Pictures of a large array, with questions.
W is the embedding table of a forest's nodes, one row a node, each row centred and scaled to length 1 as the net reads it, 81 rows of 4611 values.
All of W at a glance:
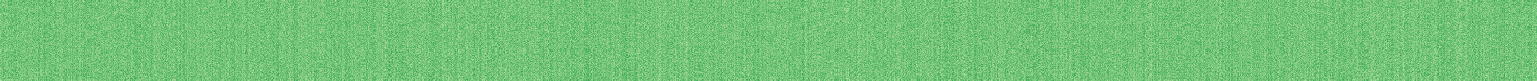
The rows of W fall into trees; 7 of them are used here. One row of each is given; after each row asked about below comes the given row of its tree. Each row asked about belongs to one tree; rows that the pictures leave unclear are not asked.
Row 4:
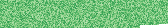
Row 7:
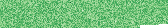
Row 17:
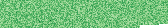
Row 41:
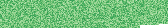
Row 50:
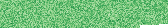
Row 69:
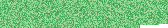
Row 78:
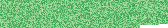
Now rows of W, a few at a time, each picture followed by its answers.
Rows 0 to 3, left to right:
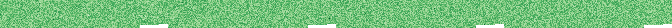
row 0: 4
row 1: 4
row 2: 41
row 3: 69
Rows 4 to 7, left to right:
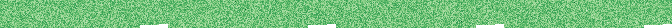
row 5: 4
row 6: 50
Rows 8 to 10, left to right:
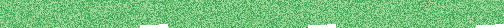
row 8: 78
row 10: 78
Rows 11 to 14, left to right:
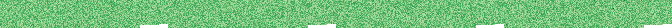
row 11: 69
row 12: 41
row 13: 4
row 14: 50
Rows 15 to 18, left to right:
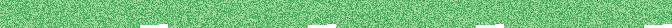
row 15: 69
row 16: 78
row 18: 69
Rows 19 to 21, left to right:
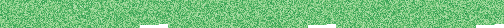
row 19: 78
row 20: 7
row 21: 69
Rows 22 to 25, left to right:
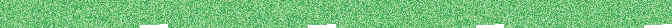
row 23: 50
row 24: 41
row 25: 41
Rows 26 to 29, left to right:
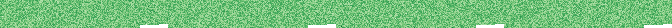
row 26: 4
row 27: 4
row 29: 4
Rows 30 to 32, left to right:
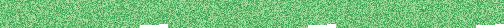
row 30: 78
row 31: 50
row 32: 17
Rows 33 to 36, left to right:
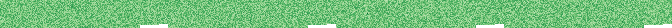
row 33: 50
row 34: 41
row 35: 7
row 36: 69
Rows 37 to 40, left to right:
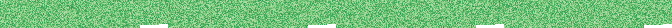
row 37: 50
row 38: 78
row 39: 7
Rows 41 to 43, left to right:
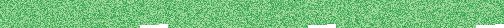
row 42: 4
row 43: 78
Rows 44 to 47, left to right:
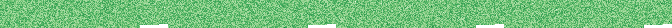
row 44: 4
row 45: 69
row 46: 41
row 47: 69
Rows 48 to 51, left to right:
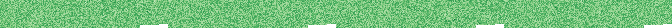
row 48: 4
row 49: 50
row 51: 50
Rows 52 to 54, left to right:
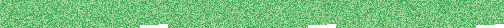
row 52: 17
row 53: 50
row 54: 4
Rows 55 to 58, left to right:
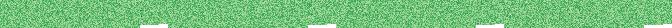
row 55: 69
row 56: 41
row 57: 17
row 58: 50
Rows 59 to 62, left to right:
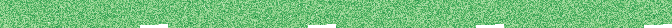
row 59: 41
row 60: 78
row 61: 4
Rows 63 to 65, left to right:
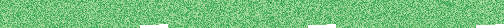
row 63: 41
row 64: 7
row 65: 69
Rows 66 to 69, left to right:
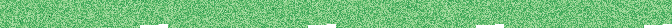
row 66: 7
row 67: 41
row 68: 50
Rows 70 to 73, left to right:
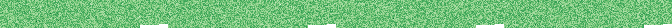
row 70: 69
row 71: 17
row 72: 78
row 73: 69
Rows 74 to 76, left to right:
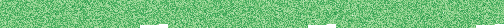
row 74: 69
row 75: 69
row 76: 50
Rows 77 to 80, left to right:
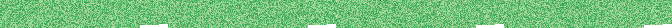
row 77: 4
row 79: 50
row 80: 50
